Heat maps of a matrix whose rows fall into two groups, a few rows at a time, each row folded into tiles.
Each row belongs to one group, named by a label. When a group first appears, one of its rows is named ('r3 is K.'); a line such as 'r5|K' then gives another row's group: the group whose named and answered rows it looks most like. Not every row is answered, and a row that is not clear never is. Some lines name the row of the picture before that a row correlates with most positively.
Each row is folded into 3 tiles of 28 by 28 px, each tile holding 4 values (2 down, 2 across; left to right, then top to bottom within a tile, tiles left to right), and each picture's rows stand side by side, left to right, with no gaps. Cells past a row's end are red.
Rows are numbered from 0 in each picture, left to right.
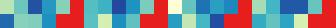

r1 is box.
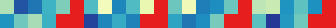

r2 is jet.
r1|jet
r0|box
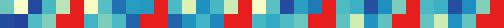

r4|box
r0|jet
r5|box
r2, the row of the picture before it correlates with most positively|1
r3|box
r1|box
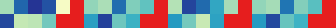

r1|jet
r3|jet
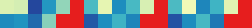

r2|jet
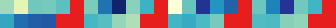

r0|jet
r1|box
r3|box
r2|box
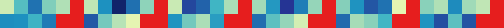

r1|box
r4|box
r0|jet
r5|jet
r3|box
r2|box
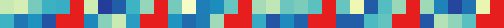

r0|jet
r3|jet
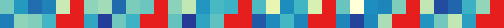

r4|jet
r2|jet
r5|box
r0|box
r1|jet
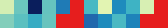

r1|jet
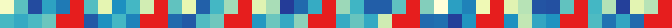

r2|jet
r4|box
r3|box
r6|box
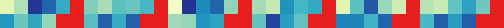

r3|jet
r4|jet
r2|box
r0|box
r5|jet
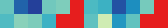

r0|box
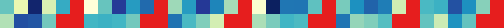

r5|box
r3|box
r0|jet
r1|box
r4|box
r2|box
